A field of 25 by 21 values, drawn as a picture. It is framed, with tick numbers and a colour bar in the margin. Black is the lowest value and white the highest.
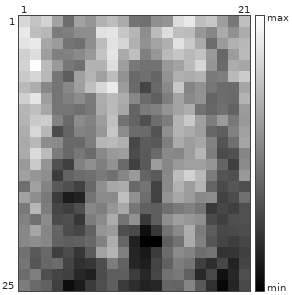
Stripes: upright, repeating 3 times. Slope: up to the top. Grain: streaks running down. Odd rows or columns: none.
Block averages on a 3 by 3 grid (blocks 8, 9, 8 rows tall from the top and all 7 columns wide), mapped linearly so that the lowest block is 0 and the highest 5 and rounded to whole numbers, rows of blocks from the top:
555 / 333 / 000
